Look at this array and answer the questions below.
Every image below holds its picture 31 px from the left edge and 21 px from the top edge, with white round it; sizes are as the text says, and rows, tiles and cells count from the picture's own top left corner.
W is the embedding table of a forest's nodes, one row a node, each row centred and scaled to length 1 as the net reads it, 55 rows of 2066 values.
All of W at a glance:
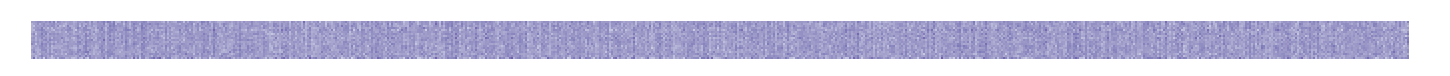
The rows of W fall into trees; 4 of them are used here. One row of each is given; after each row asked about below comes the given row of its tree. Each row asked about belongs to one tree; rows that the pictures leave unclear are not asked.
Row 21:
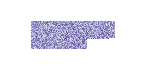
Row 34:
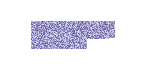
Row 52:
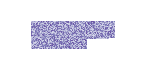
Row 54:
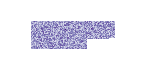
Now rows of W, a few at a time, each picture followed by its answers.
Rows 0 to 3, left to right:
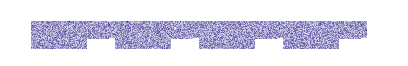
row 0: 54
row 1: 34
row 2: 21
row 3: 54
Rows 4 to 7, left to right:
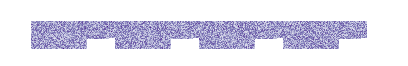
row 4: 34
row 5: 34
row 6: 34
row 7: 52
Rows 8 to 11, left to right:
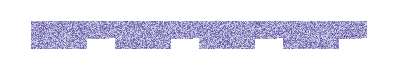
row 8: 34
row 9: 54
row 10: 52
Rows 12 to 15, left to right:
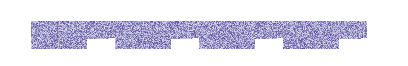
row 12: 52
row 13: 52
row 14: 52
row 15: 54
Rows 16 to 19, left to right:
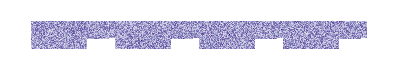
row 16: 34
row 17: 52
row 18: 54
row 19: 54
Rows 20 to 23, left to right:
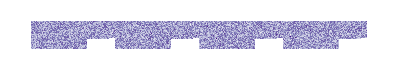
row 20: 21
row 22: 52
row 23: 34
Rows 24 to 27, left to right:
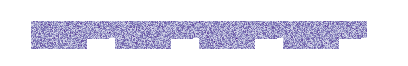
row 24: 54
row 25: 54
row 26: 54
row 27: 54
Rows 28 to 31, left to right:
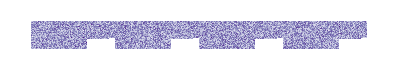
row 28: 21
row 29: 34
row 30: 52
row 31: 54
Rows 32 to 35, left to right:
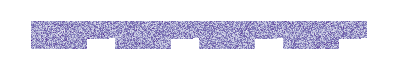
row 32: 21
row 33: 54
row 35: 21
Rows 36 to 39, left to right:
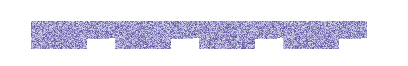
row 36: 52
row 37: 52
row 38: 21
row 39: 52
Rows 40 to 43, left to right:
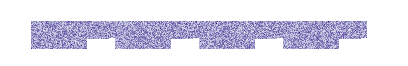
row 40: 54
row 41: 52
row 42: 52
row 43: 21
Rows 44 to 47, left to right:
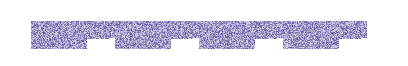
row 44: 54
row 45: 21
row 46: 52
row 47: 21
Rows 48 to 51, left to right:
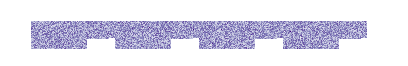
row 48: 52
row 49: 34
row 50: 34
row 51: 54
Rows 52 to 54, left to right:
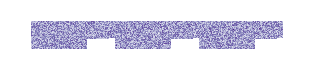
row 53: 21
